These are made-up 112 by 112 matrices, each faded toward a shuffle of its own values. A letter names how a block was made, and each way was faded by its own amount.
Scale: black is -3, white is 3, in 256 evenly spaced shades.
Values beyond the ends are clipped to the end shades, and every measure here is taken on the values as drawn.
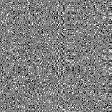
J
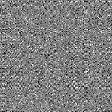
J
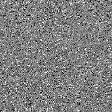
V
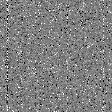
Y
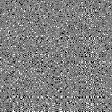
J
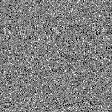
V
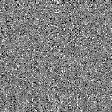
V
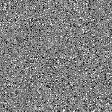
V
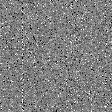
Y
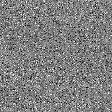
V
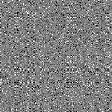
J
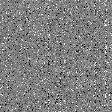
Y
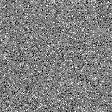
V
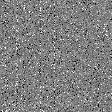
Y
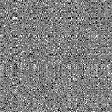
J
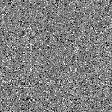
V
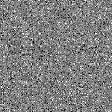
V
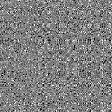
J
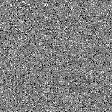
V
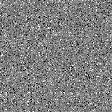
V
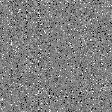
Y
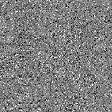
V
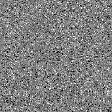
V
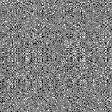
J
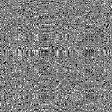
J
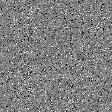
Y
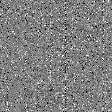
Y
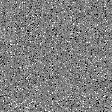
Y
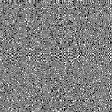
J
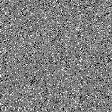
V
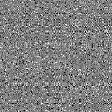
J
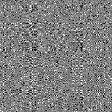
J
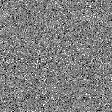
V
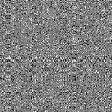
J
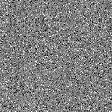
V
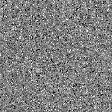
V
